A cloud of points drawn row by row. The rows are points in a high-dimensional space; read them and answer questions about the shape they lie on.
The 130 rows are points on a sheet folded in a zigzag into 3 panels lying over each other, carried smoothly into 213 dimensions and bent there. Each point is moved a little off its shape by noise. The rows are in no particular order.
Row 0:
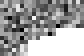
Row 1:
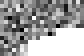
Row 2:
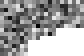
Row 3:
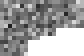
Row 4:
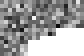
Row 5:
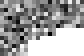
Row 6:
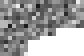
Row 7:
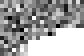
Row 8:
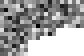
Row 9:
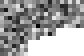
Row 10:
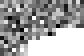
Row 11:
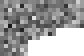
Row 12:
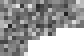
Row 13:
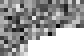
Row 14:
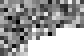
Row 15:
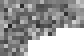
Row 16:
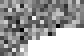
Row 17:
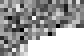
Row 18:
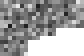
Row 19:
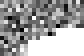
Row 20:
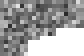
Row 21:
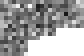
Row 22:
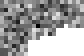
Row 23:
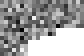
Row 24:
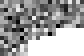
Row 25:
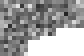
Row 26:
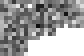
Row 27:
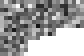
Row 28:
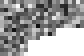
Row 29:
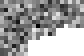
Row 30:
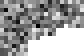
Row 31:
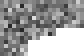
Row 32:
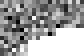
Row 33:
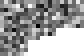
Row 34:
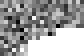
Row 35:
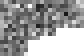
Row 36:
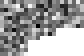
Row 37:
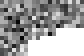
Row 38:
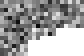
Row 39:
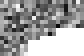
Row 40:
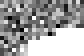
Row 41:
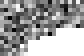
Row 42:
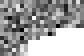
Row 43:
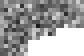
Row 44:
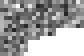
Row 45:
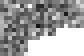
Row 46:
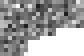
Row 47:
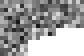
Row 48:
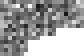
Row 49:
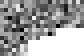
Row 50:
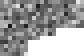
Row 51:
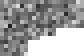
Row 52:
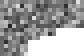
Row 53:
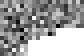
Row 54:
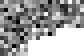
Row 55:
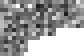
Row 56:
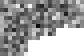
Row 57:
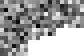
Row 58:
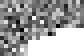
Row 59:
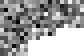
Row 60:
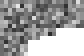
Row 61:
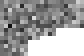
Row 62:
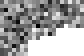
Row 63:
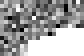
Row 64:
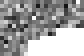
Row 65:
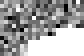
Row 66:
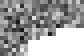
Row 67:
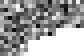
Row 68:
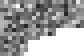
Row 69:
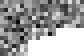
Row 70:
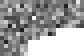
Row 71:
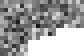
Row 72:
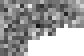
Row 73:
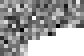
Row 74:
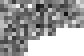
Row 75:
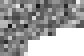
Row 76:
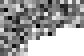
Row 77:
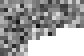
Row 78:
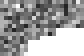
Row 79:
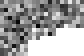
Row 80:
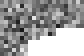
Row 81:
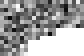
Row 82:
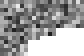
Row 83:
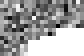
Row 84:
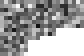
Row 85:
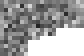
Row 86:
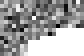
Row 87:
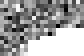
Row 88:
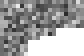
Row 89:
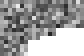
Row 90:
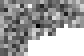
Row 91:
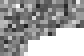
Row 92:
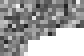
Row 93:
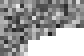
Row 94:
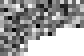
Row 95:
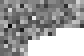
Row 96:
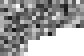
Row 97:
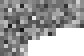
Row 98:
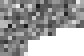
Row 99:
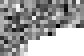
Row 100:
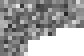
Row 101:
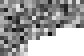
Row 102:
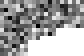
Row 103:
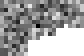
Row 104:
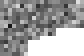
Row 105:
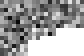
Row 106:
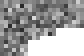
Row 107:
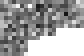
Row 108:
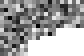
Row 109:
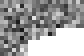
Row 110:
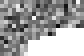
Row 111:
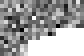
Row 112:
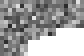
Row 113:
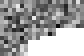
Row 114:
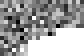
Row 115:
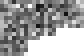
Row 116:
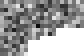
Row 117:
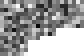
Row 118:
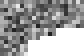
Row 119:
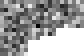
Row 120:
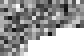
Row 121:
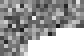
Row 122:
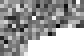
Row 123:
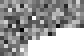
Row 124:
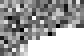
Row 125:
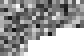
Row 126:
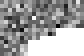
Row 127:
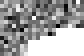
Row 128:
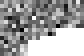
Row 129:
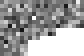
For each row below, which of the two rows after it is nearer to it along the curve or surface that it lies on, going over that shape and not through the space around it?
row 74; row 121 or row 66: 121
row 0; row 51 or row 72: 51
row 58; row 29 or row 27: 29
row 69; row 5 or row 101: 5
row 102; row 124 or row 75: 124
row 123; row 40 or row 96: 40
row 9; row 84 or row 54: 54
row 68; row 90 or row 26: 26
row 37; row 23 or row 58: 23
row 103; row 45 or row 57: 57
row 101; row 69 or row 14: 14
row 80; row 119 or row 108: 108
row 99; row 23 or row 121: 121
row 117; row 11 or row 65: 65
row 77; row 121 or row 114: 114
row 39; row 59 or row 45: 45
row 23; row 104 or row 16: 16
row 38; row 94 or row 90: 90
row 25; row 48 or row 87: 48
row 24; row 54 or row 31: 54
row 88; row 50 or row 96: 50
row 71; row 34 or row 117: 34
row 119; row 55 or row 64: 55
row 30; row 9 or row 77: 77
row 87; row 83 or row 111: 83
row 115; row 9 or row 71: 9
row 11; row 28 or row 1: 1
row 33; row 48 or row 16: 48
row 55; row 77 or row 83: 83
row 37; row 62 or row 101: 62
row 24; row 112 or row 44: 112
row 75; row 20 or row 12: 12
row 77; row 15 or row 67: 15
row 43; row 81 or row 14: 14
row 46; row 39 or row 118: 39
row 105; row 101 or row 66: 66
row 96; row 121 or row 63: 63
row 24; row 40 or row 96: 40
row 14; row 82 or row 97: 82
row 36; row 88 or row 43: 88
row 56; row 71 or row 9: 9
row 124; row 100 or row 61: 100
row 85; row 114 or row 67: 114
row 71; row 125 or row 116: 116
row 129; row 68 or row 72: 68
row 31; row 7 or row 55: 7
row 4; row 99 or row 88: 88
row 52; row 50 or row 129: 129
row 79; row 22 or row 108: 22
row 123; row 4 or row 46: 4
